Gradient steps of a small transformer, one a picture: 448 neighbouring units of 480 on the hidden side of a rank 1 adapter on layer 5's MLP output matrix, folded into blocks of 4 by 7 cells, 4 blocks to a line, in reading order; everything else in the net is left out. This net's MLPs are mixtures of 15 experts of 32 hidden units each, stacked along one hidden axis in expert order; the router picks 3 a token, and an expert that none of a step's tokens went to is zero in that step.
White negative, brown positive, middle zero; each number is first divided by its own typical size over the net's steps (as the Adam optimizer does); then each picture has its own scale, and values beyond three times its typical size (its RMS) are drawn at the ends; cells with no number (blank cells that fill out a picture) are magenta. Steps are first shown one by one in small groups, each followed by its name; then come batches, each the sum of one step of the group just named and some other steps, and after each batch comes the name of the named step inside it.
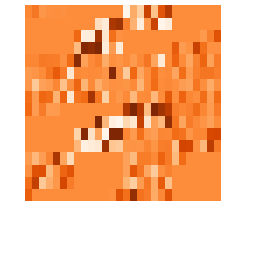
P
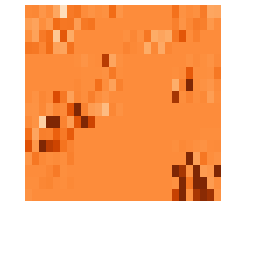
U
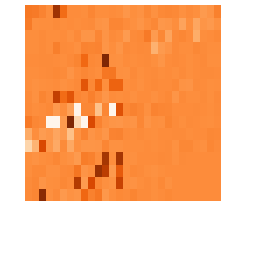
P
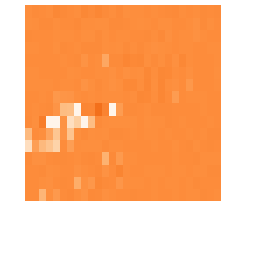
P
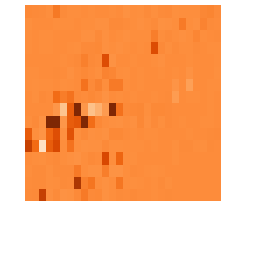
P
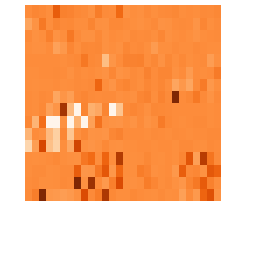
P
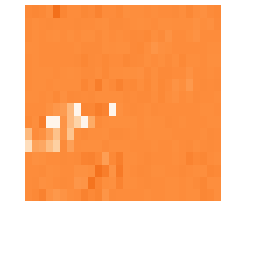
P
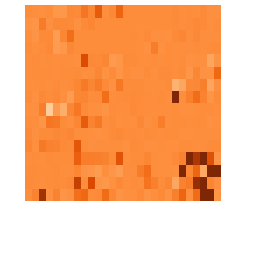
U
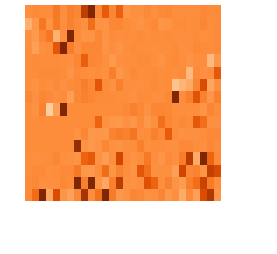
P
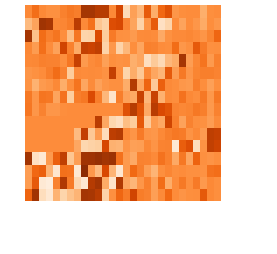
P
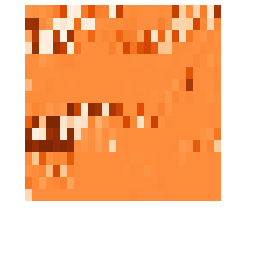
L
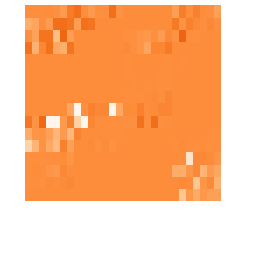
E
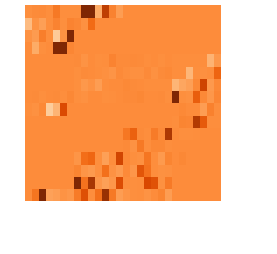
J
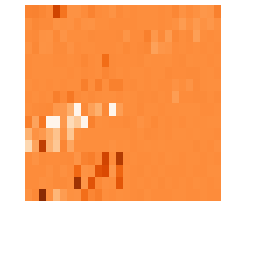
L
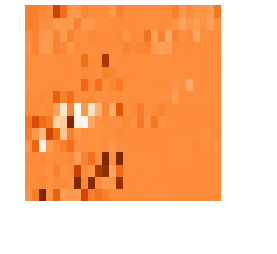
L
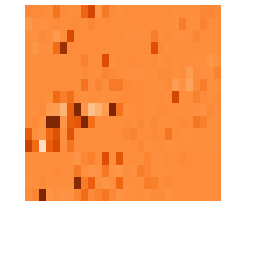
J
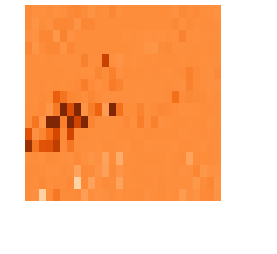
E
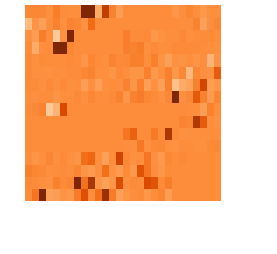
J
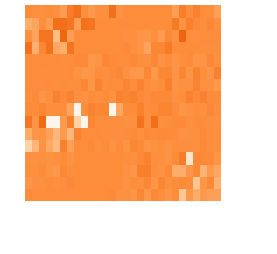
E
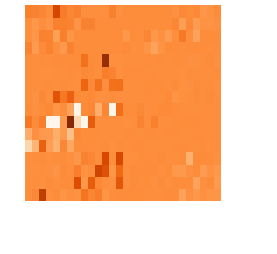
E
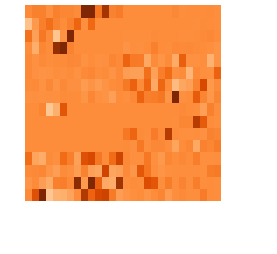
J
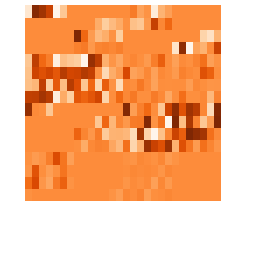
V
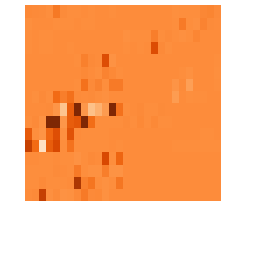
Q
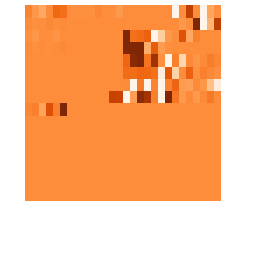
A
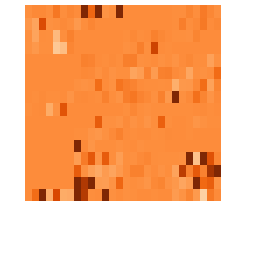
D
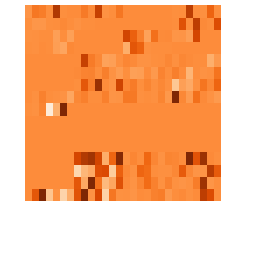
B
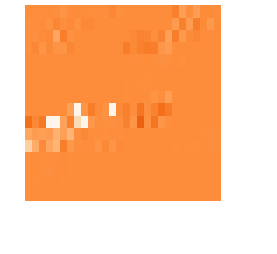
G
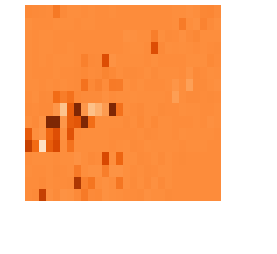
Q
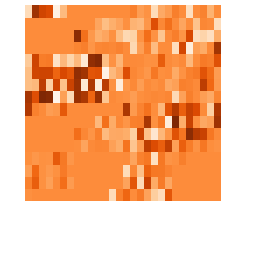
V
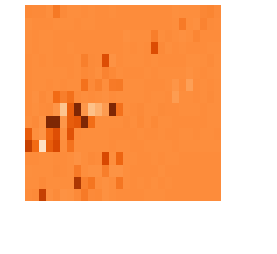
Q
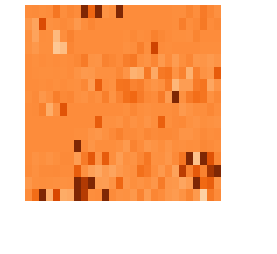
D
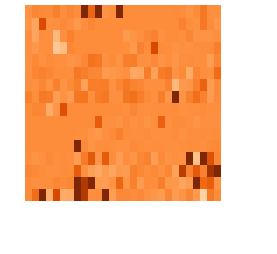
D
